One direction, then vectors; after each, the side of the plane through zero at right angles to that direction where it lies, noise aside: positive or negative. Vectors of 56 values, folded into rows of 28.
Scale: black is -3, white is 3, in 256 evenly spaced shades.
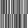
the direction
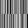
negative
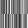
positive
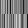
negative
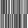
positive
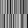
negative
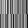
negative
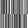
positive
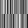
negative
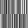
positive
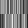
negative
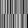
negative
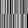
negative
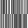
positive
